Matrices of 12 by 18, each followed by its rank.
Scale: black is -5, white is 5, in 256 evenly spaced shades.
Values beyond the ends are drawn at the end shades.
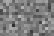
full rank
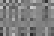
two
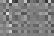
two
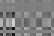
one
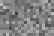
full rank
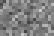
full rank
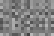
two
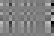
one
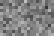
full rank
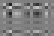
one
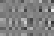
two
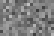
full rank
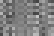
two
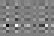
one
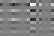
one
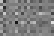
two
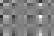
one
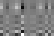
one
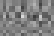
two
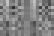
two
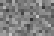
full rank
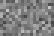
full rank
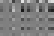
one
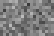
full rank
